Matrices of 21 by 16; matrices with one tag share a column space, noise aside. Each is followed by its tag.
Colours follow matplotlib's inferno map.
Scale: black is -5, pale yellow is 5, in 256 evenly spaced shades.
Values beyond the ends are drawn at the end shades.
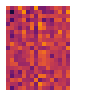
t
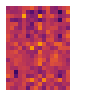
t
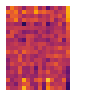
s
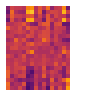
s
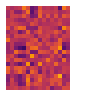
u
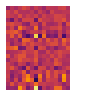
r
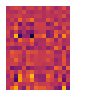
r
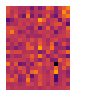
u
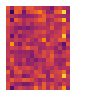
t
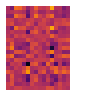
u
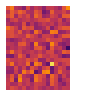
u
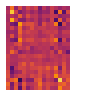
s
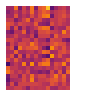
u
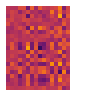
u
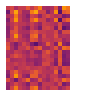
t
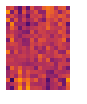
s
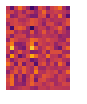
u
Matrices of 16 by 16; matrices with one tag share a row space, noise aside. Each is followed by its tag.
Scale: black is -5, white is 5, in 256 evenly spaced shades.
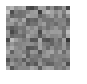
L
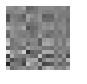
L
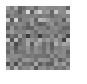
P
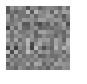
P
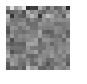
L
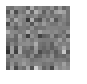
P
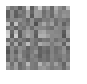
P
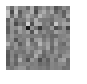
P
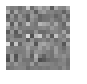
P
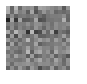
P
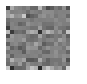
L
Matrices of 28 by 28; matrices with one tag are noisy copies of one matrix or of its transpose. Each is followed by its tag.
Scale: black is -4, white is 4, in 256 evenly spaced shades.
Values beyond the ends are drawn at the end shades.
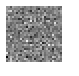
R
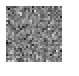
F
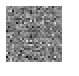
R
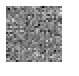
F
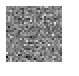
R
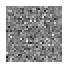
R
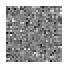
F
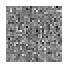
R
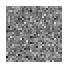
R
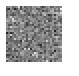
F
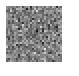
R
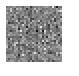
R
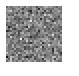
R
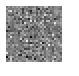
R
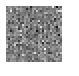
R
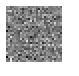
R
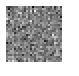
F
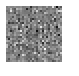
R
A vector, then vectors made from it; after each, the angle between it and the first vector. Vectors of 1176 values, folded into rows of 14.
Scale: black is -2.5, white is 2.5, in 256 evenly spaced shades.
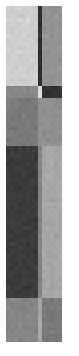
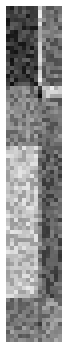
nearly opposite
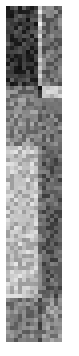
nearly opposite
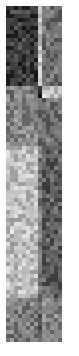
nearly opposite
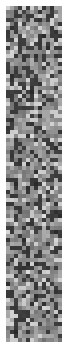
orthogonal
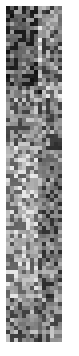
partly opposed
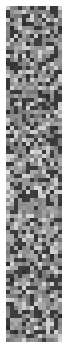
orthogonal
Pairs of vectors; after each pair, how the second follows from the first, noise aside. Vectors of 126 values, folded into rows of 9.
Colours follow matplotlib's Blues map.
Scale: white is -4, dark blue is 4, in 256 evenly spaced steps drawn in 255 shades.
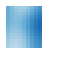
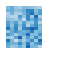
shuffled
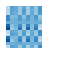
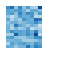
shuffled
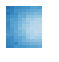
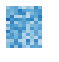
shuffled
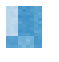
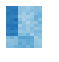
negated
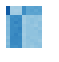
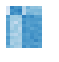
negated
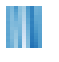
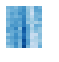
negated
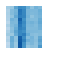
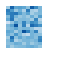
shuffled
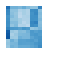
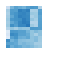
negated
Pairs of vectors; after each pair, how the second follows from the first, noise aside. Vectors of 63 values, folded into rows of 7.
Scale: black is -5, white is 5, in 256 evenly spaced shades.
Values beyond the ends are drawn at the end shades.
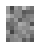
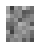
copied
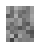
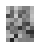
scaled up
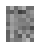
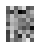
scaled up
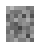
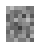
copied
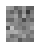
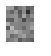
copied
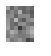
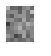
wrapped around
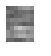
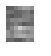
copied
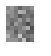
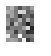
scaled up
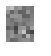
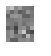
copied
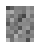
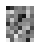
scaled up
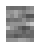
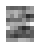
scaled up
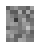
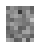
wrapped around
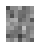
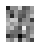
scaled up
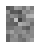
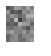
copied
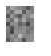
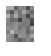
wrapped around
